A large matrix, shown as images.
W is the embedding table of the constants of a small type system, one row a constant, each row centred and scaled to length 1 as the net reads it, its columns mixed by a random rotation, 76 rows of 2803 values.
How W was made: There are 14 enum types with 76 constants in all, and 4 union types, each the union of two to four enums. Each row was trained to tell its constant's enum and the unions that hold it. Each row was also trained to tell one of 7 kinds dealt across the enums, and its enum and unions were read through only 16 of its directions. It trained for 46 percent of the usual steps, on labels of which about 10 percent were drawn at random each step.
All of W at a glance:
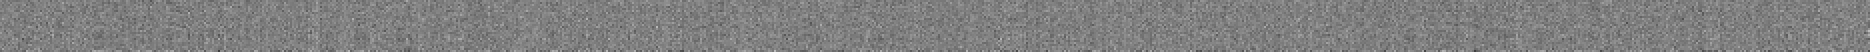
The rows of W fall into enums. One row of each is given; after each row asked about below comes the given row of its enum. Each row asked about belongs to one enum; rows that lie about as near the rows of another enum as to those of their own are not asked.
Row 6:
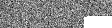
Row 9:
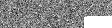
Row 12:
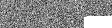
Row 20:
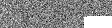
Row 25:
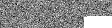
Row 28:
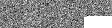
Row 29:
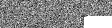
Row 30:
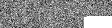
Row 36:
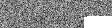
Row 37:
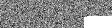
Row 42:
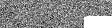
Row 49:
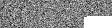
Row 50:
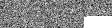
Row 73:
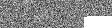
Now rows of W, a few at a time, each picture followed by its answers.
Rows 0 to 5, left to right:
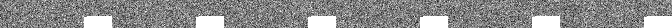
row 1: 29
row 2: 36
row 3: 12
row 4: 42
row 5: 28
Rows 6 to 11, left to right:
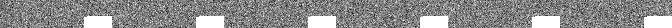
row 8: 30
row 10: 20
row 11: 9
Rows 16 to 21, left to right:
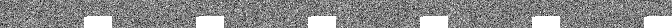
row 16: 9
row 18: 6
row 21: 36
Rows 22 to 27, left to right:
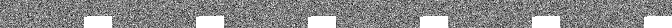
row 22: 6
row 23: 12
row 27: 37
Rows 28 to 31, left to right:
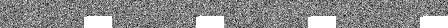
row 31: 20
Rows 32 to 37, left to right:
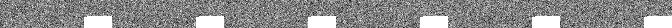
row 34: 49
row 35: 30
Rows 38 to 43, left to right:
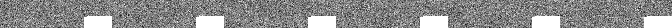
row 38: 9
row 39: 20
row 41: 25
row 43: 73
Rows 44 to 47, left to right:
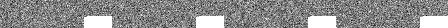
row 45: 36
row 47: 29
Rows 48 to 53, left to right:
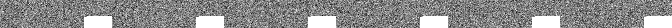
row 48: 28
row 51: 29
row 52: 37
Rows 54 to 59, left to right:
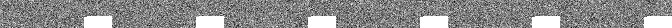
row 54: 12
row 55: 29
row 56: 37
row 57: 42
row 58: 73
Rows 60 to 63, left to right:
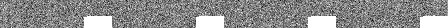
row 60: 20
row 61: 37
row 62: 6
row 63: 42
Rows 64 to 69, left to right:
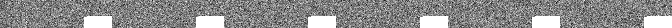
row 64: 6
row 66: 37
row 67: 30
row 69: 12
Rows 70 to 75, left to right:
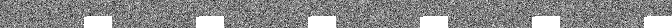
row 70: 6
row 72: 12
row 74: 29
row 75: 20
